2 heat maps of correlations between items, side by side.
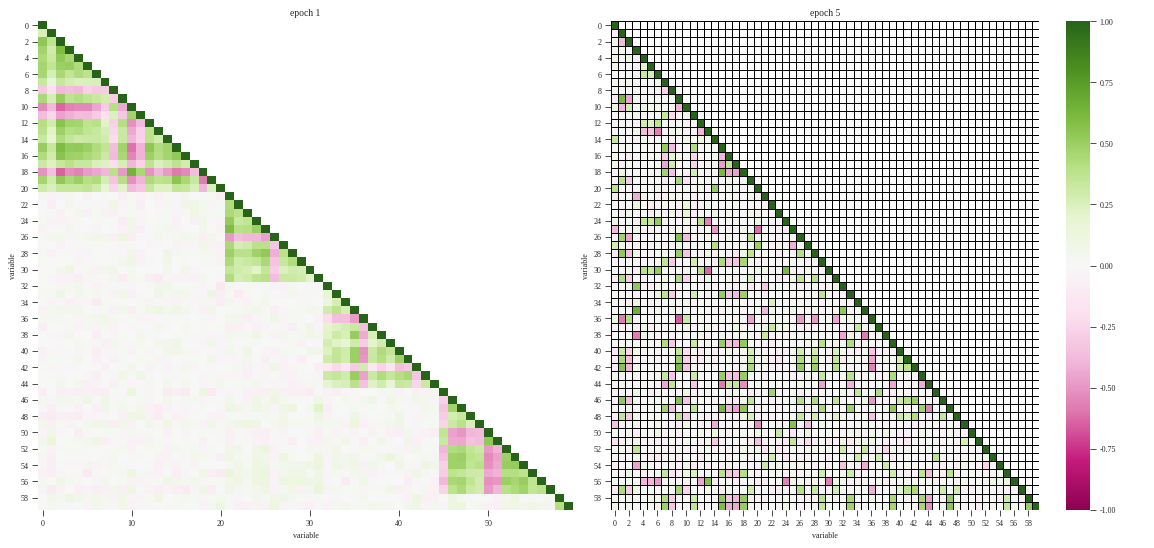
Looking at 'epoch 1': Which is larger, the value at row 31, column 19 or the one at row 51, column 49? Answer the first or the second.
the first
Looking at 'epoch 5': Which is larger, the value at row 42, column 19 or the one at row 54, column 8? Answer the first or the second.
the first
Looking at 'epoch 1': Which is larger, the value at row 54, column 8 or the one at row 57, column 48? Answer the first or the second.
the second
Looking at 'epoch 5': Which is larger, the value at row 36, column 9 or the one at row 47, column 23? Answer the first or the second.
the second
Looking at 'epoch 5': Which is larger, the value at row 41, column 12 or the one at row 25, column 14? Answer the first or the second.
the first
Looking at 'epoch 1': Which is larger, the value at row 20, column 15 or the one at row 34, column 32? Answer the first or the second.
the first
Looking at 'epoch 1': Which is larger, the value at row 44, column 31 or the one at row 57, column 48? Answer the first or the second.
the second
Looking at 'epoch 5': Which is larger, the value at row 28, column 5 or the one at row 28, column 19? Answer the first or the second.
the second
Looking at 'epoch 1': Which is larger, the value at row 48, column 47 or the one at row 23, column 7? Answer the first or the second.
the first
